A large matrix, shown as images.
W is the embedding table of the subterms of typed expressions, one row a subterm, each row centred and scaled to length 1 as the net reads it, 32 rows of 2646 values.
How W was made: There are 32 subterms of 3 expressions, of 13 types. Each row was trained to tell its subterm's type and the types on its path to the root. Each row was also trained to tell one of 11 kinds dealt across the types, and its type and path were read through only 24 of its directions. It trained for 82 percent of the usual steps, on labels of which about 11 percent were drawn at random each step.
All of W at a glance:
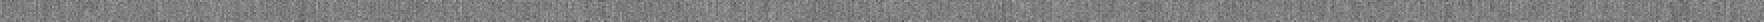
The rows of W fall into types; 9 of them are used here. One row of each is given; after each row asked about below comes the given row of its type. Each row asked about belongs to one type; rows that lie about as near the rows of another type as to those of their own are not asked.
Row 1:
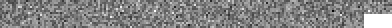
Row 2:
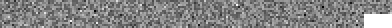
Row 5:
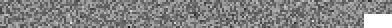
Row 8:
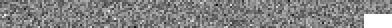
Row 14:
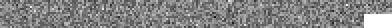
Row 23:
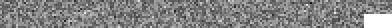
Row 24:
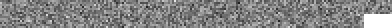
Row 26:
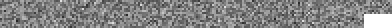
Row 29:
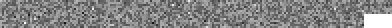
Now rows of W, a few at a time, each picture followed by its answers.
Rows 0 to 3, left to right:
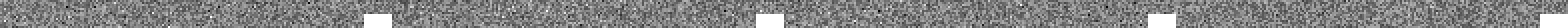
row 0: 23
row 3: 5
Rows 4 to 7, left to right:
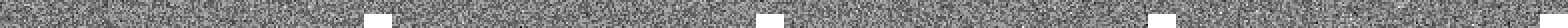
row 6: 26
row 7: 14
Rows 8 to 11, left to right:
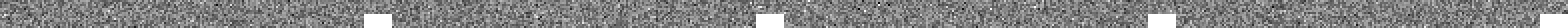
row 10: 29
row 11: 5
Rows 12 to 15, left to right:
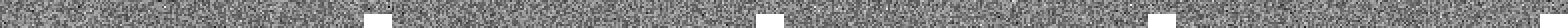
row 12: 2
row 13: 29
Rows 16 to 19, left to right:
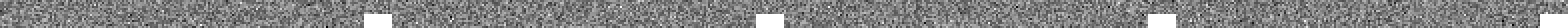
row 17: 24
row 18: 23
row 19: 29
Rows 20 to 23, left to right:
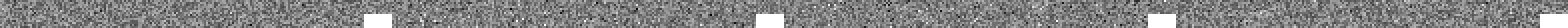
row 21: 14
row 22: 2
